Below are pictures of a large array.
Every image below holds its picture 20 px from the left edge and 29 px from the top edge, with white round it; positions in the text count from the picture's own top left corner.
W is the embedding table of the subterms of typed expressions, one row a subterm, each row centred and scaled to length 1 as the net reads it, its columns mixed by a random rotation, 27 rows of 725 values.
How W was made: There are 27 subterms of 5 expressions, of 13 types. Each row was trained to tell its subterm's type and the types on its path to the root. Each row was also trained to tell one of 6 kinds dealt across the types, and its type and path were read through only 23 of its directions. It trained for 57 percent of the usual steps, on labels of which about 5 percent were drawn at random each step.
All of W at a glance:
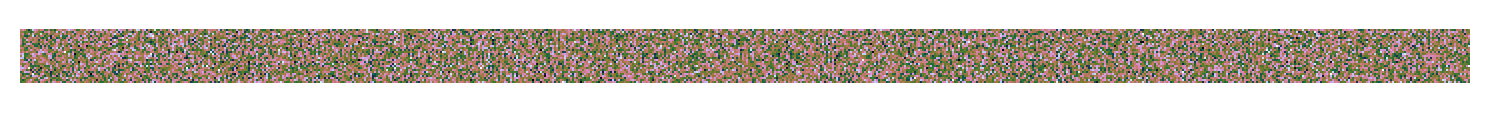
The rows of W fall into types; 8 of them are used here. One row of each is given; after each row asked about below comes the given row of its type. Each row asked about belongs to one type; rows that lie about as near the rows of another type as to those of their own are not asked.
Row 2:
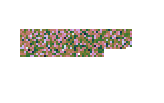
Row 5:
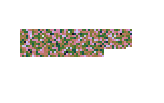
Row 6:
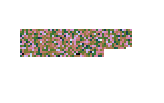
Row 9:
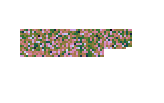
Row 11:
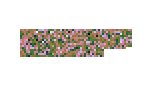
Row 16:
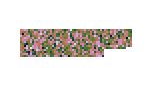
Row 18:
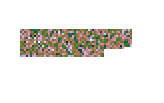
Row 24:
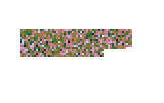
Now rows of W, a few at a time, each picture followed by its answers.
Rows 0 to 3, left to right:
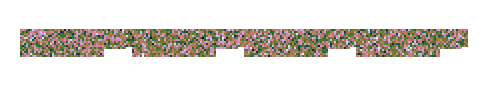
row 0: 6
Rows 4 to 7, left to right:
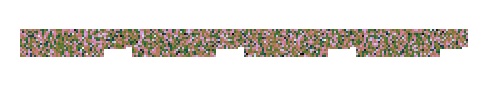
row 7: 5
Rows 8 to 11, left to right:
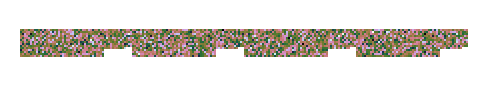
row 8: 16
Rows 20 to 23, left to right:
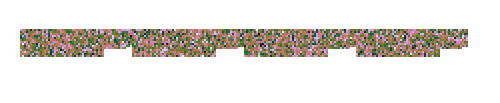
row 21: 18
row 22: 6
